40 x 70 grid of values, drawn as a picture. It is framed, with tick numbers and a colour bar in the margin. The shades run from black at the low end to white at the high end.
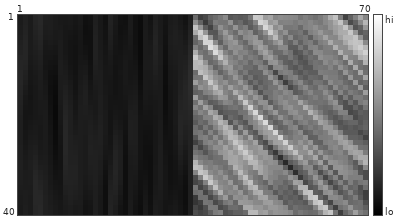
It is made of 1 by 2 panels. Panel 1,1: very low, streaked downward, faint in contrast. Panel 1,2: middling, slanting down to the right, strong in contrast.
